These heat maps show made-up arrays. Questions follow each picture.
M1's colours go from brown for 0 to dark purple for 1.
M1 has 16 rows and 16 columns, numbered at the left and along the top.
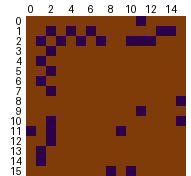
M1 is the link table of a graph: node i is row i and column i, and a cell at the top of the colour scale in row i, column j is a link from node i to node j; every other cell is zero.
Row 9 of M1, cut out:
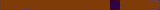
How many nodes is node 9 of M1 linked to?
1
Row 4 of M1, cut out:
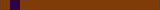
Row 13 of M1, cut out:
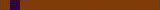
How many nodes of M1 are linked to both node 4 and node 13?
1
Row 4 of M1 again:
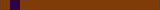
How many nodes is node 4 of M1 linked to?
1
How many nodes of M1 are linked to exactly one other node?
11
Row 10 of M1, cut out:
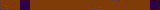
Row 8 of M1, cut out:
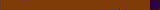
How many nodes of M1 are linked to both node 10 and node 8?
1
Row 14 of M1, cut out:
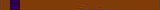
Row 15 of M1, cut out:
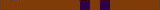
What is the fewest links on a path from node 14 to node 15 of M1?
4
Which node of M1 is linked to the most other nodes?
node 2
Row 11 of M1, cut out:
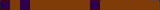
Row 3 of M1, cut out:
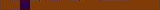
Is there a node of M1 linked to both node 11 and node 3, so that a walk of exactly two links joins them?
yes
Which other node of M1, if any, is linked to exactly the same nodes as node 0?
node 9
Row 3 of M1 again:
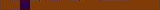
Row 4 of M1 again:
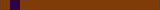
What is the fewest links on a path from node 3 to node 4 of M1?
3
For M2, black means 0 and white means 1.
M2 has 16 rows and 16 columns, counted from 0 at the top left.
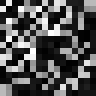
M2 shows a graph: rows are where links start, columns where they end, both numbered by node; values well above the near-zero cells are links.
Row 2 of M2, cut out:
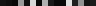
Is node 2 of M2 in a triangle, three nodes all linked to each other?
yes
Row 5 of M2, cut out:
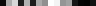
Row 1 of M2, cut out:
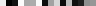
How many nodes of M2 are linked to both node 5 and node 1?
5
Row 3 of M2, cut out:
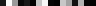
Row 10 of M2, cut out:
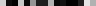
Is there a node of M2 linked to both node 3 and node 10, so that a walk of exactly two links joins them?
no
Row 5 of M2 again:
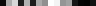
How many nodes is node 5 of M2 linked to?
9
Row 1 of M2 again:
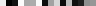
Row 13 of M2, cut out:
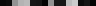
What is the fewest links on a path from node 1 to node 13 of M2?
2
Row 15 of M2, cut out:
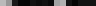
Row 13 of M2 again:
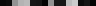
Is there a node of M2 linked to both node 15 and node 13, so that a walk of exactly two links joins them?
no
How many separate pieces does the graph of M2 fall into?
1
